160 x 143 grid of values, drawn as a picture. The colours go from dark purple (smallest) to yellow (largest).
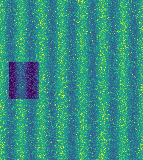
Upright stripes repeat 7 times across the table. The ninth with the lowest average is the middle left. In the middle left lies a patch that is lower than the rest.
